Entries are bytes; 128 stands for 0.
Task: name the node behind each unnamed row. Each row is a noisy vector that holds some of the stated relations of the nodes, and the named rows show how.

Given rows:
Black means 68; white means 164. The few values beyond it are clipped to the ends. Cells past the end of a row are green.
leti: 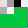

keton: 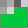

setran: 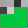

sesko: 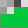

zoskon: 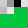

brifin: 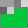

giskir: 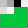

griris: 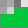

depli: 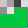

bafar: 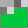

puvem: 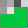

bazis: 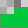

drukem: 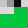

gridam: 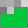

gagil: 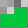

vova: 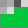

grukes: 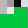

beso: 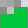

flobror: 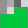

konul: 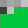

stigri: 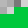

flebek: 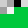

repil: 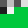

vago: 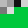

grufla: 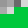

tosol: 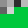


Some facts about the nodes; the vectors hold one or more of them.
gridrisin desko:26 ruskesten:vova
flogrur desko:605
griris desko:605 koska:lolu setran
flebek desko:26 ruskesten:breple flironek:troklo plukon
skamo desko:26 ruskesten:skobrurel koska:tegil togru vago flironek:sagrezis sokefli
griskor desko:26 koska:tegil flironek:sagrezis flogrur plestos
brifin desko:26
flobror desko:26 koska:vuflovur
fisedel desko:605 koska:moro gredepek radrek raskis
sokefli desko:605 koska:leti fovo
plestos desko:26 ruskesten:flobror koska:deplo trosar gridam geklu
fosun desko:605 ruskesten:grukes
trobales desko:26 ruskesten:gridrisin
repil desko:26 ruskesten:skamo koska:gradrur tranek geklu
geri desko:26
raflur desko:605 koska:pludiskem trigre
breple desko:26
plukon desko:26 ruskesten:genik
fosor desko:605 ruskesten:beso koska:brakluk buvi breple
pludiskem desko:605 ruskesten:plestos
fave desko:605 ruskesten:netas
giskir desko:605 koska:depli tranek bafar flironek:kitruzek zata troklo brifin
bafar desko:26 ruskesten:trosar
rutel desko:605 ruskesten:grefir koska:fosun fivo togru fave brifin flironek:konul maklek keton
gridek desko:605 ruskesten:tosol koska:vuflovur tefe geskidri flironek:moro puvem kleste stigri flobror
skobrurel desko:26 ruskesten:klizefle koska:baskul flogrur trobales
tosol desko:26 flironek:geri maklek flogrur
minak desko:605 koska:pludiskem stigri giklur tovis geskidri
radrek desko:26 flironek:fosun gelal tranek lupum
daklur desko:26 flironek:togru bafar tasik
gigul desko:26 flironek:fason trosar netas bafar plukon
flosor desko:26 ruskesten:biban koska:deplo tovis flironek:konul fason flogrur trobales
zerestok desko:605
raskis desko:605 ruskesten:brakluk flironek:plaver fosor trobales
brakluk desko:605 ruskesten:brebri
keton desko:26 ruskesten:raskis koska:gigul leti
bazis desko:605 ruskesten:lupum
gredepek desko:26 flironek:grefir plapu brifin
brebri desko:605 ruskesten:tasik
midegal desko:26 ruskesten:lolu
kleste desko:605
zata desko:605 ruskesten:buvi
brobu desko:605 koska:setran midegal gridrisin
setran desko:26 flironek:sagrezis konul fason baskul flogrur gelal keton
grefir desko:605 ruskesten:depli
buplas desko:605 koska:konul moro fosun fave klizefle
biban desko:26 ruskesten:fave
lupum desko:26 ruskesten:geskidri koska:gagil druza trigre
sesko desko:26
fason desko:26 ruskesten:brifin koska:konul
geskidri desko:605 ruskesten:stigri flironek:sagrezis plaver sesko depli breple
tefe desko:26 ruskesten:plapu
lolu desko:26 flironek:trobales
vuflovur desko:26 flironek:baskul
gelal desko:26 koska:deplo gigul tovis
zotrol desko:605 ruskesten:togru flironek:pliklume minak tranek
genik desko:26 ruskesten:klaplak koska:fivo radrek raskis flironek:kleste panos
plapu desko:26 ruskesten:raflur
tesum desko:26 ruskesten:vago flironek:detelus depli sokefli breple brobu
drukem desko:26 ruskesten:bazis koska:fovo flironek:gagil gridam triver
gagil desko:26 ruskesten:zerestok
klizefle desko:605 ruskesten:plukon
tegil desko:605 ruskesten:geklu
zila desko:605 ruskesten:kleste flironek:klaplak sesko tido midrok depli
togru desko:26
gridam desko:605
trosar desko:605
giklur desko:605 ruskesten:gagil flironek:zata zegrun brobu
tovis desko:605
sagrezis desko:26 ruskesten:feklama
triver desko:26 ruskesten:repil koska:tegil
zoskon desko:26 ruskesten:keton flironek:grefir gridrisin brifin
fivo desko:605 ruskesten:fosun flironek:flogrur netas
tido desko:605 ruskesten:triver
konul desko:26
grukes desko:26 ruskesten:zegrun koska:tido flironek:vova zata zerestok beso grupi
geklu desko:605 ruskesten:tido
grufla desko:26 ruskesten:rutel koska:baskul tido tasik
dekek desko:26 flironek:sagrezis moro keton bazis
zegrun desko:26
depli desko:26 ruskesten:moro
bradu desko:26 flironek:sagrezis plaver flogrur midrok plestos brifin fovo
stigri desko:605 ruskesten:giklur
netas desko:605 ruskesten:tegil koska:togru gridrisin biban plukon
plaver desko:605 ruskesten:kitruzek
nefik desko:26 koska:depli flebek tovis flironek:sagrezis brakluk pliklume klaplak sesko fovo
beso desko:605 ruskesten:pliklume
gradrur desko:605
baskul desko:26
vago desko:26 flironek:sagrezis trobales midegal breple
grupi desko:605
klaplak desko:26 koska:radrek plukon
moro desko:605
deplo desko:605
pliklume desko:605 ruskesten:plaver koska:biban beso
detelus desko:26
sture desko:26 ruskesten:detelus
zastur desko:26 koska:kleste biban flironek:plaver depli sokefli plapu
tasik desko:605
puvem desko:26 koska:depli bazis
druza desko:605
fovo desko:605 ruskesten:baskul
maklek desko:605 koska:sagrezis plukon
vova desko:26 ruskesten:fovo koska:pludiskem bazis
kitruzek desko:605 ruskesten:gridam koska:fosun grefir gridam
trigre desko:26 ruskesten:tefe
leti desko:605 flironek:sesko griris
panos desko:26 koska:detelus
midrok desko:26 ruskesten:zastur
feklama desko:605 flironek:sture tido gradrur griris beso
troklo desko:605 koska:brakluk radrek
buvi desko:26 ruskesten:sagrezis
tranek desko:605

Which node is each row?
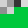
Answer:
raskis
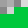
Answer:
grupi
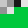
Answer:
gredepek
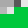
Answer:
sokefli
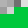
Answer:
zata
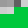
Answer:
lupum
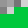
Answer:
zegrun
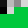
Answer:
klaplak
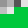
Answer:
minak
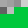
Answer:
gridrisin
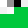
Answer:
geskidri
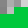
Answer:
maklek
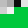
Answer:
gridek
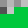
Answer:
flogrur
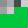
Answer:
rutel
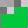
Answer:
trobales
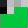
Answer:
plukon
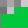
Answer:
fason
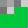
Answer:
geri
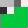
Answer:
tido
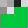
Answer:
daklur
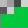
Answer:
radrek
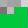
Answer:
brakluk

